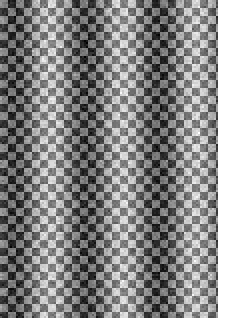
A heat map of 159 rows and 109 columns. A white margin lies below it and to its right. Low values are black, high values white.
The halves do not mirror each other. Stripes running up and down repeat 3 times from left to right. There is no overall slope. Overall the values sit about 50% of the way up the scale.
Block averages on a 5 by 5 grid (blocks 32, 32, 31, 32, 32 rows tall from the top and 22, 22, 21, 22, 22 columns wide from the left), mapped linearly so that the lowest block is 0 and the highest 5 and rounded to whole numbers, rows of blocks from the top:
03305 / 03305 / 03305 / 03305 / 03305
